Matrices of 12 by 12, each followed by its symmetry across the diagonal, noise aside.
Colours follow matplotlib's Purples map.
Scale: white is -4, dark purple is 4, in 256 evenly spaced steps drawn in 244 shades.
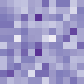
antisymmetric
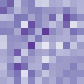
symmetric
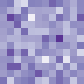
neither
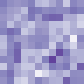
symmetric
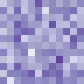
neither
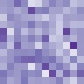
antisymmetric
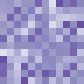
symmetric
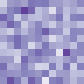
neither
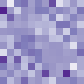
antisymmetric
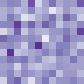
antisymmetric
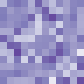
symmetric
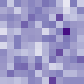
neither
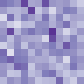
neither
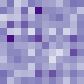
symmetric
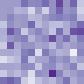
antisymmetric
